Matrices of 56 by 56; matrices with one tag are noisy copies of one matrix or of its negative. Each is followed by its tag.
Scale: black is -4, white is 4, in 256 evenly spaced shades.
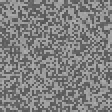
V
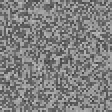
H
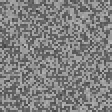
V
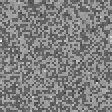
V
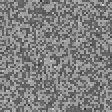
H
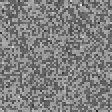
V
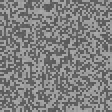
H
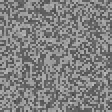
H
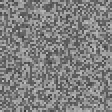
H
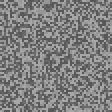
H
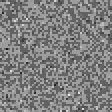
V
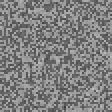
H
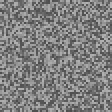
H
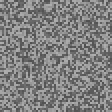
H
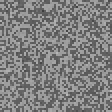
H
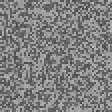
H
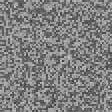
H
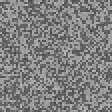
V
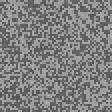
V
